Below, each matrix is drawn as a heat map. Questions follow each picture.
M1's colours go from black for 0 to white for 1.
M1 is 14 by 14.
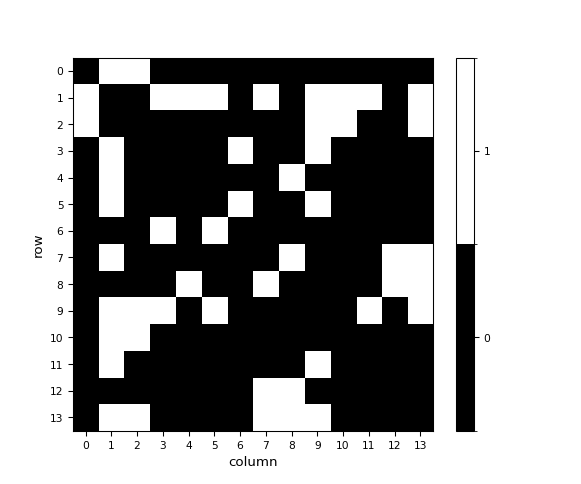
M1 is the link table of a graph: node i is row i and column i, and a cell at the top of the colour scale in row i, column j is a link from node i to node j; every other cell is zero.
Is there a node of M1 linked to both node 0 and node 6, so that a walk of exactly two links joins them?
no
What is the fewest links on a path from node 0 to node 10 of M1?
2
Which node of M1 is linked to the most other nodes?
node 1
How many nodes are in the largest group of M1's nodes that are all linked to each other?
3
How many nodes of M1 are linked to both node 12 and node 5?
0
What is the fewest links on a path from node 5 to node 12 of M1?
3
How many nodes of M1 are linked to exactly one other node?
0
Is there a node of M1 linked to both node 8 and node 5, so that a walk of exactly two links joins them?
no
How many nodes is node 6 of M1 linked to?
2
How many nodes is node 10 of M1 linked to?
2
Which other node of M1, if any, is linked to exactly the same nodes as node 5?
node 3
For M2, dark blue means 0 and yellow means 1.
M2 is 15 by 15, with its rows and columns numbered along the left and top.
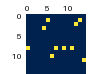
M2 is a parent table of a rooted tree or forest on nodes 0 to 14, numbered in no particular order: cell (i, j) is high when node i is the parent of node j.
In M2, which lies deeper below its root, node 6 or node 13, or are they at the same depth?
the same depth
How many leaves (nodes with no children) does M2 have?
9
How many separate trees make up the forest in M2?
5
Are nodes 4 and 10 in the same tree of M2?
no
